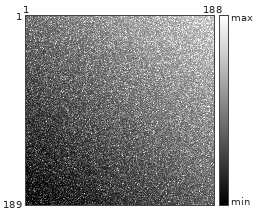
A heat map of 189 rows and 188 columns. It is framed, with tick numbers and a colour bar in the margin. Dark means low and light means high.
Stripes: none. Ninth with the highest average: top right. Grain: fine. Slope: up to the top right. Odd rows or columns: none. Mirror symmetry: none. Ninth with the lowest average: bottom left.
